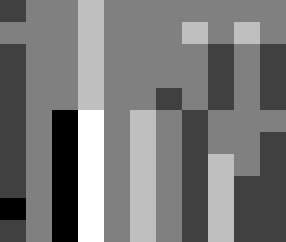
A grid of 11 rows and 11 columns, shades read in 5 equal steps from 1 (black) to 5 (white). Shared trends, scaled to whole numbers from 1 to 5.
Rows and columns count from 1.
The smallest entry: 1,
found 7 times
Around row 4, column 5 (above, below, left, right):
3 3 4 3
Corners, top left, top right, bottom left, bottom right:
2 3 2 2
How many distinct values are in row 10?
5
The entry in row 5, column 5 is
3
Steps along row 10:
up down up down up down down up down same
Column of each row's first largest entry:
4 4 4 4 4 4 4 4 4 4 4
